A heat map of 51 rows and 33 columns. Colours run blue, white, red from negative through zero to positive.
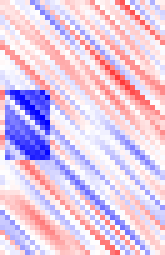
Ninth with the lowest average: middle left. Odd patch: lower, in the middle left. Grain: diagonal, down to the right.
